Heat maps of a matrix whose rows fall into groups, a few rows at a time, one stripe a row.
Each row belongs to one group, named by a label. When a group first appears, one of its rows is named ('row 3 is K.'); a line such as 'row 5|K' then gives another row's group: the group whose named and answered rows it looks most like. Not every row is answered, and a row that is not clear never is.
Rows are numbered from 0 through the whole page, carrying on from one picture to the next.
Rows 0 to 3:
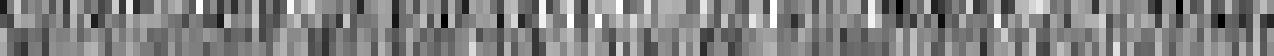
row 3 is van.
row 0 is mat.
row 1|mat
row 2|van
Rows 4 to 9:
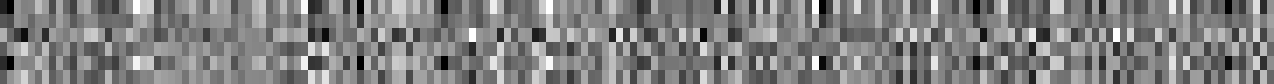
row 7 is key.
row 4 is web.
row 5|web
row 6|van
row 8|web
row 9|key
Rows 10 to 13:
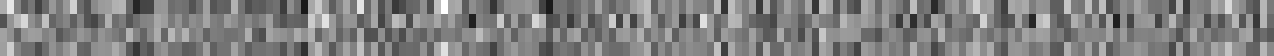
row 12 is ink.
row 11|key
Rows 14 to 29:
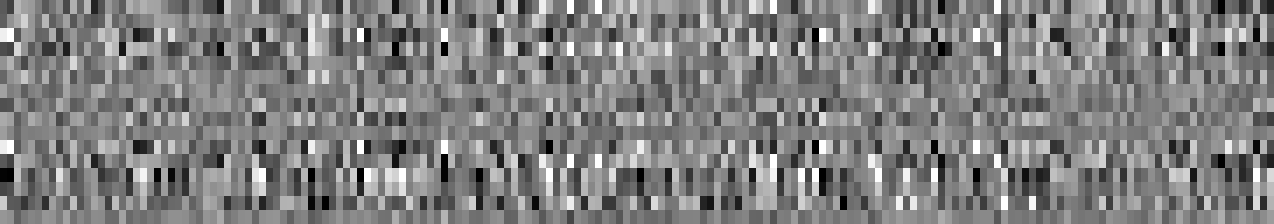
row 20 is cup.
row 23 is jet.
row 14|mat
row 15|key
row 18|ink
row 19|key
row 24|ink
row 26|web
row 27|web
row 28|van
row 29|jet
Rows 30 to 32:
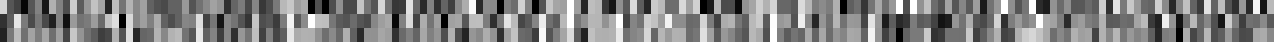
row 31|mat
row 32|mat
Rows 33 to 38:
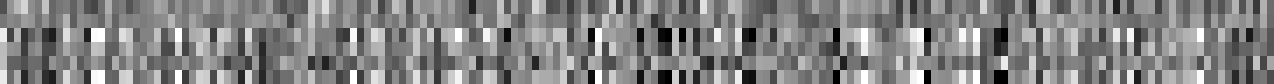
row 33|key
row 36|cup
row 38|cup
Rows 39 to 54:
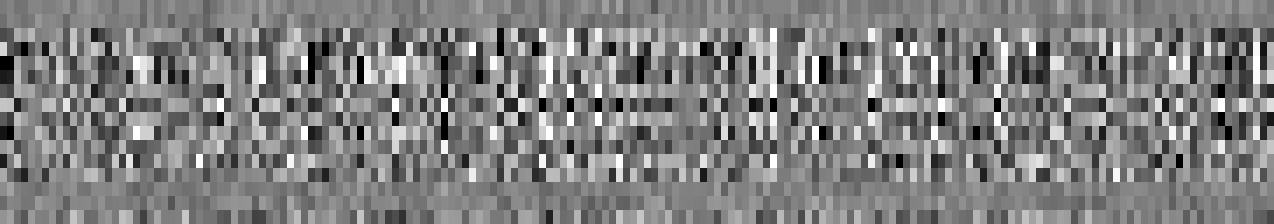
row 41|mat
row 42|van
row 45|mat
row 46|jet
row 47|mat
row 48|web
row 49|jet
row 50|mat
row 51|van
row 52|ink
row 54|ink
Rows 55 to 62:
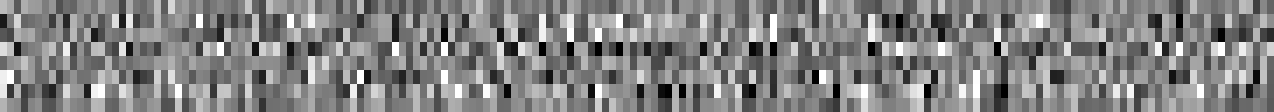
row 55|ink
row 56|mat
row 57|mat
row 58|jet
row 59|key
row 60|ink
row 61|cup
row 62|cup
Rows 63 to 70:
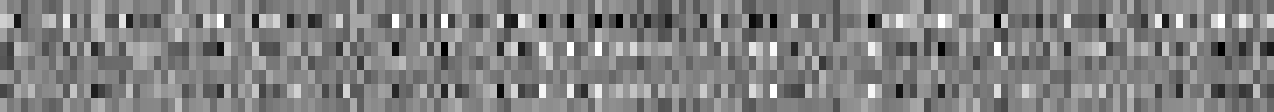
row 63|cup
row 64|jet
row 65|cup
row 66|mat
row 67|web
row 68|ink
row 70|cup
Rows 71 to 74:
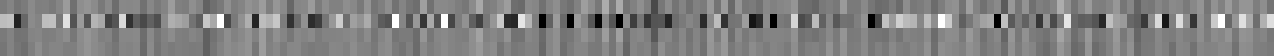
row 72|jet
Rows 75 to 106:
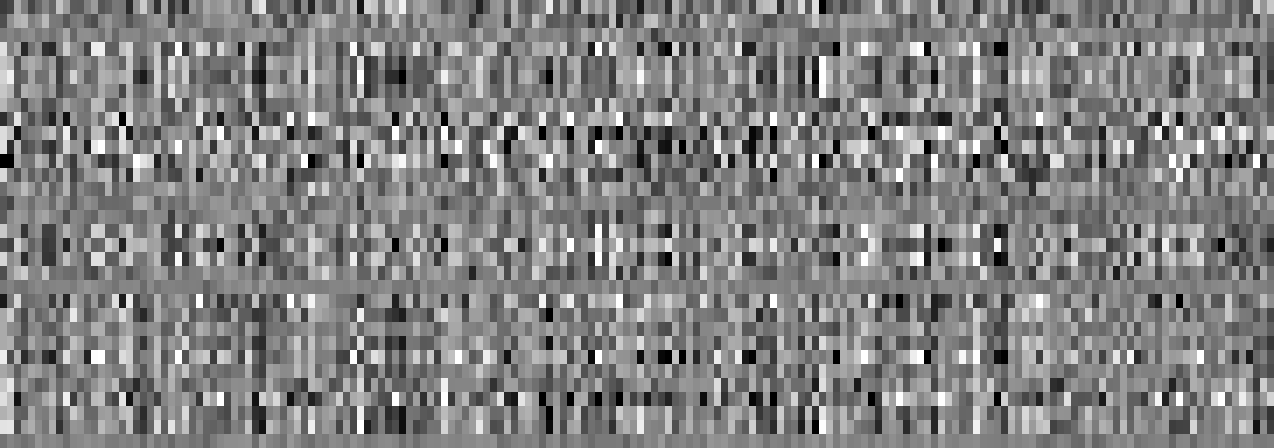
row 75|web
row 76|key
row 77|key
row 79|ink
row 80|ink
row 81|ink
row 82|cup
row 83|mat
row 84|jet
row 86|web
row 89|web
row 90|key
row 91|cup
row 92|mat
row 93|cup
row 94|key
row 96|mat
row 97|ink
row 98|cup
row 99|ink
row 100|cup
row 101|ink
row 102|ink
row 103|jet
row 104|ink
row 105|ink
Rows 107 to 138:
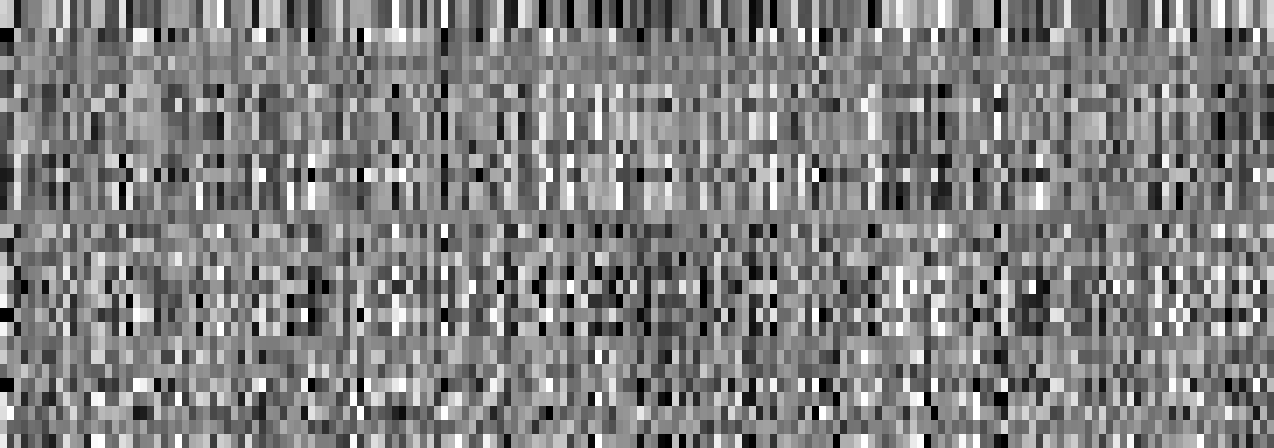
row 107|jet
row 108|jet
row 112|web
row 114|cup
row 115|mat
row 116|mat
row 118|mat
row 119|web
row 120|mat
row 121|mat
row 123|jet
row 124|web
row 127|van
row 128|jet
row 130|jet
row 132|cup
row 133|key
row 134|web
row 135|cup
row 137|van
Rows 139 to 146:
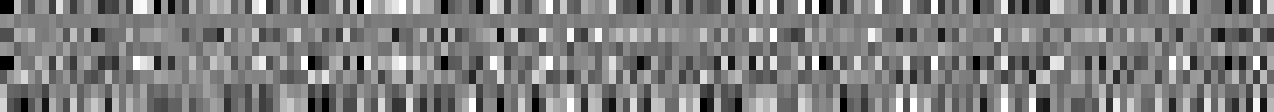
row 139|web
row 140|ink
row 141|mat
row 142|jet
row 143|web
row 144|key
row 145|van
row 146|van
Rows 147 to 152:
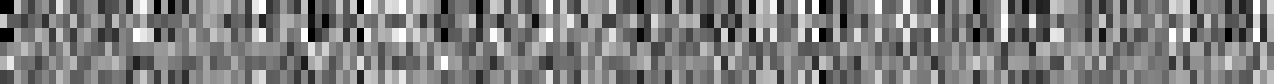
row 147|web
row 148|van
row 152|web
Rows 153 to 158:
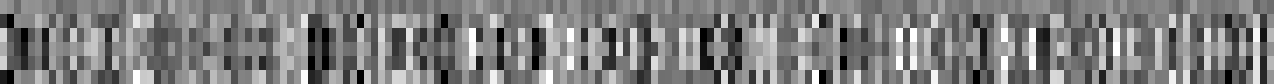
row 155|van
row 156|van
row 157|van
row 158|web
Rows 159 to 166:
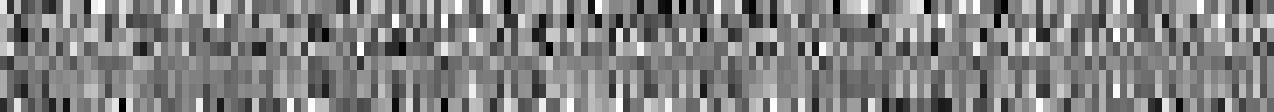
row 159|cup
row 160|jet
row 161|van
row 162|ink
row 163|web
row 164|van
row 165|van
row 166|mat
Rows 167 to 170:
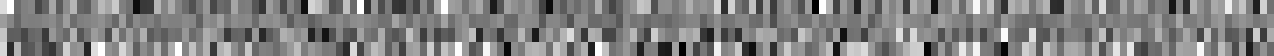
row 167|ink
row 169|van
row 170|cup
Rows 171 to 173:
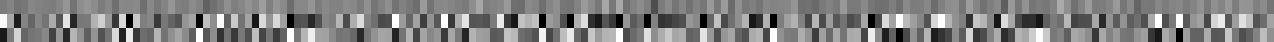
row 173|mat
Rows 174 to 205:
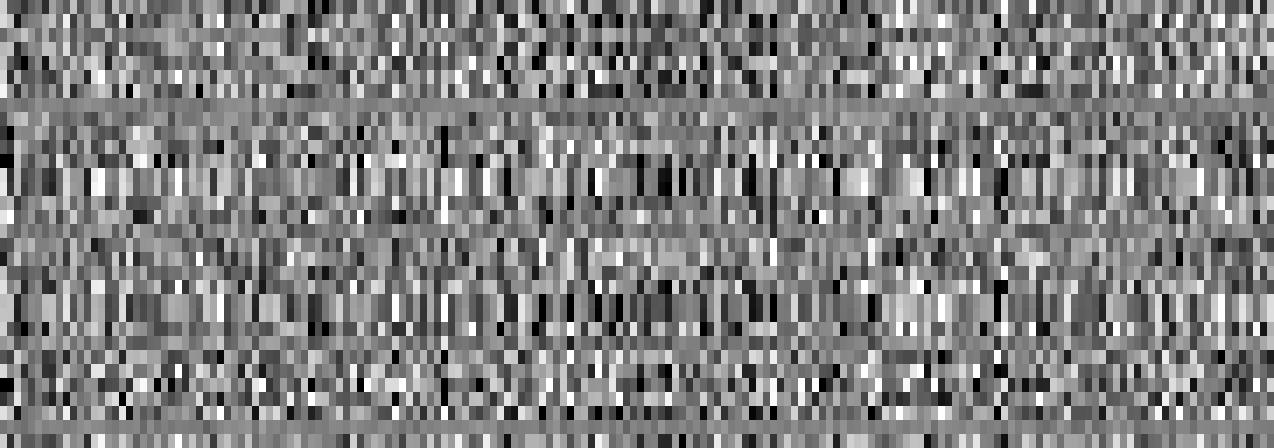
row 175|jet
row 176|key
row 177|jet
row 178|van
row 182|key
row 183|web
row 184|mat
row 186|cup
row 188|jet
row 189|ink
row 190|jet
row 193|van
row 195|jet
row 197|van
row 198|jet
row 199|mat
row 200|cup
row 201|web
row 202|mat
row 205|cup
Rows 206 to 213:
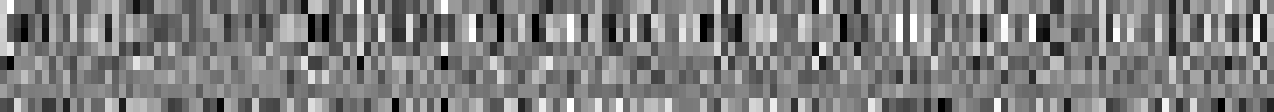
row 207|van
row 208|van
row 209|ink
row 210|web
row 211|key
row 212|jet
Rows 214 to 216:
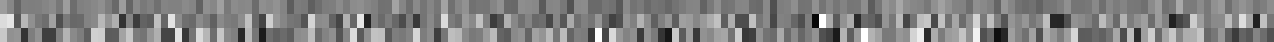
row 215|ink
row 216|cup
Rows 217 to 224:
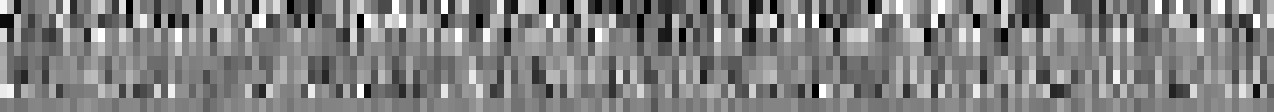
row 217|jet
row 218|web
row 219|cup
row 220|cup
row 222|van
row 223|ink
